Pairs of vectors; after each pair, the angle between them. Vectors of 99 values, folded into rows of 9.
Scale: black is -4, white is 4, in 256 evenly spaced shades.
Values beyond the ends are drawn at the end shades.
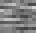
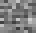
partly aligned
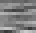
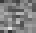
partly aligned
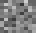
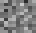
nearly opposite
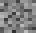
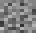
partly opposed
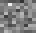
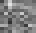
partly aligned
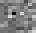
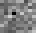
nearly parallel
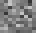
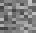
partly opposed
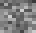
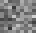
partly opposed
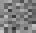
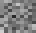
nearly parallel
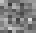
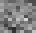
partly opposed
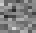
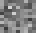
partly aligned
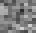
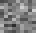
orthogonal
